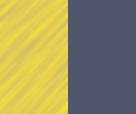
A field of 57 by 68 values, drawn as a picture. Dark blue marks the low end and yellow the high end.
It is made of 1 by 2 panels. Panel 1,1: very high, slanting up to the right, faint in contrast. Panel 1,2: low, flat.
